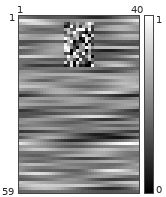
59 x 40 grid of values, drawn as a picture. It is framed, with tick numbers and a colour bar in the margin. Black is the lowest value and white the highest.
Roughest part: top middle. Slope: none. Odd patch: rougher, in the top middle. Grain: streaks across.
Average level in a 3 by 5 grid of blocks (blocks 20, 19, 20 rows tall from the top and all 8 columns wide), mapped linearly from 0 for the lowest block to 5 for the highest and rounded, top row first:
3 3 2 0 3 / 2 3 3 3 3 / 5 4 1 2 3
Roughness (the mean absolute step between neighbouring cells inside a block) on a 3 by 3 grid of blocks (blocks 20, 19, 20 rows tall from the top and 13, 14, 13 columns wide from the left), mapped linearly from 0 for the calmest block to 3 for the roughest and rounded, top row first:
0 3 1 / 0 0 0 / 0 0 1
